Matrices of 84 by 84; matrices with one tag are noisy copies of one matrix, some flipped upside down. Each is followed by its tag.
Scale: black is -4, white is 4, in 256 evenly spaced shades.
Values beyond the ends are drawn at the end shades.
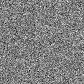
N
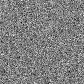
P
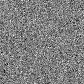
P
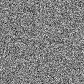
N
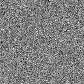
P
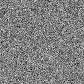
P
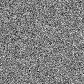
N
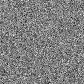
P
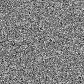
N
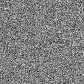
N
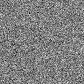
N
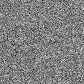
N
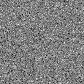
N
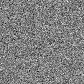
N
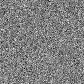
P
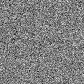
N
